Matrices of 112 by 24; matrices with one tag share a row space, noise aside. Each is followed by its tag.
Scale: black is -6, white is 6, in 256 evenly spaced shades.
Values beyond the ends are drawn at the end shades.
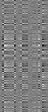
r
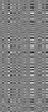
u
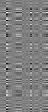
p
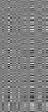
u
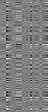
p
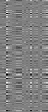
p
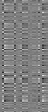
r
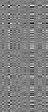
u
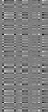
r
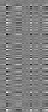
p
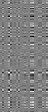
u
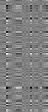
p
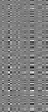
u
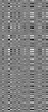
u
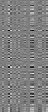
u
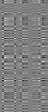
r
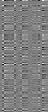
r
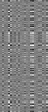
u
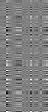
p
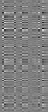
r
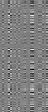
u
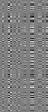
u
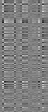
r
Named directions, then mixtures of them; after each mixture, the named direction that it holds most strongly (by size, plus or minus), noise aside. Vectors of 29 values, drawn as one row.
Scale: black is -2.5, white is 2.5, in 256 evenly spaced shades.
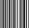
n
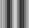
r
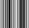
r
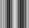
r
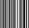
n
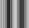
r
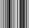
r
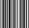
n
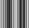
r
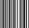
n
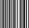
n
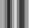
r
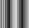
r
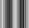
r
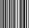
n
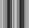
r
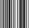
n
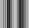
r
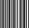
n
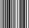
n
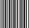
n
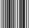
n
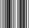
r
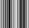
r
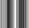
r
